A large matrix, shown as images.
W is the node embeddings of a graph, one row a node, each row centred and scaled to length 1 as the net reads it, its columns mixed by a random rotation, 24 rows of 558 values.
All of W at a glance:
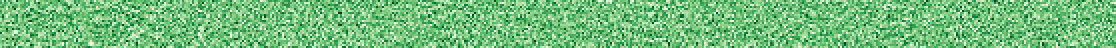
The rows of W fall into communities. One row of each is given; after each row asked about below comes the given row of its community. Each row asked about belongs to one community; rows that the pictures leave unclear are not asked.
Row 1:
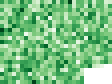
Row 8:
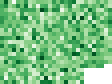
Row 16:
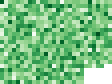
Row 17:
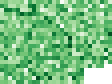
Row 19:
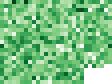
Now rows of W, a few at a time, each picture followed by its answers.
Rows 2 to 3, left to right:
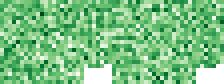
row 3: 8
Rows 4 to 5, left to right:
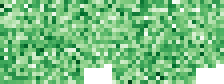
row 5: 16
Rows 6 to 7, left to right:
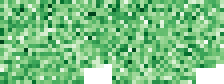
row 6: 1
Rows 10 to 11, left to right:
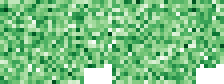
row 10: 17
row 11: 19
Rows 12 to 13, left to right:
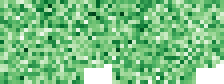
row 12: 1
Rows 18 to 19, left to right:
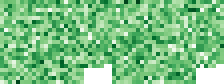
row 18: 16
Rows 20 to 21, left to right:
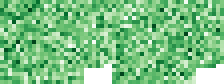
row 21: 17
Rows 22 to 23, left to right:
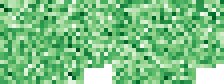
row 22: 17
